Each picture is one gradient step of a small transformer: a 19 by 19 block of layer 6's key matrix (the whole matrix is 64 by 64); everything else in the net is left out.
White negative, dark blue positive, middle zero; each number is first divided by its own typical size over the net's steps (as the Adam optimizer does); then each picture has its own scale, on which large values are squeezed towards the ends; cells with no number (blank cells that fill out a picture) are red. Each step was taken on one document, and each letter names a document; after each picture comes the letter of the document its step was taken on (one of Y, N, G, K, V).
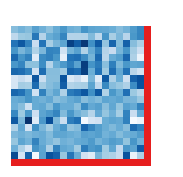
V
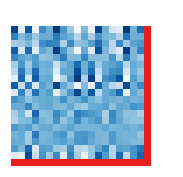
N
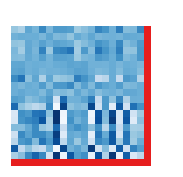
N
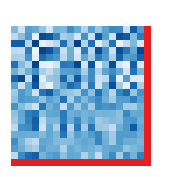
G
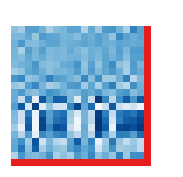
G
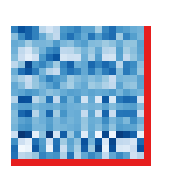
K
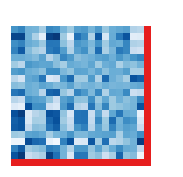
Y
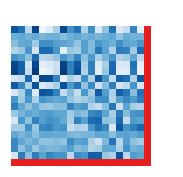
G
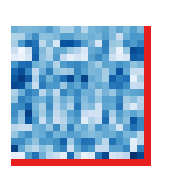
V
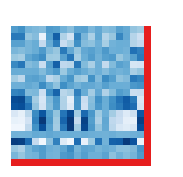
Y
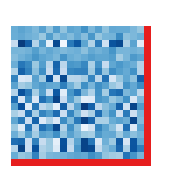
V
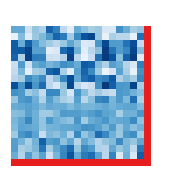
K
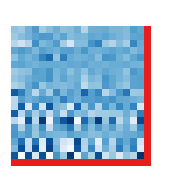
V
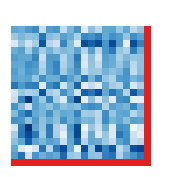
G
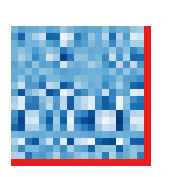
Y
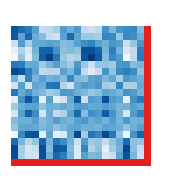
K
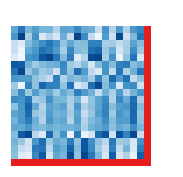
K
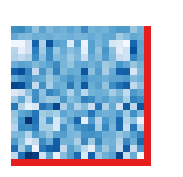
V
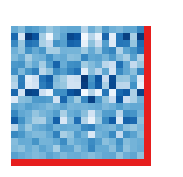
Y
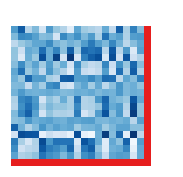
K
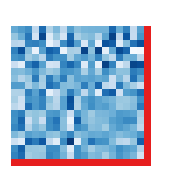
Y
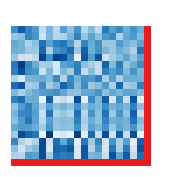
K
